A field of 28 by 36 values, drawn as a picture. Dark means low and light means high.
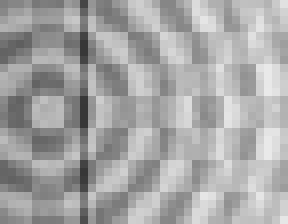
Concentric rings centre on the middle left. There is an overall slope up to the right. Column 11 differs from the columns beside it.
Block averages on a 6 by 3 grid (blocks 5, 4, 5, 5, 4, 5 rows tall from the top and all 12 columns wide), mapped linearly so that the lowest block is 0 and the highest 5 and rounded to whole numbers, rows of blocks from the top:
1 2 5
0 3 4
0 3 5
0 3 5
0 3 4
1 2 5
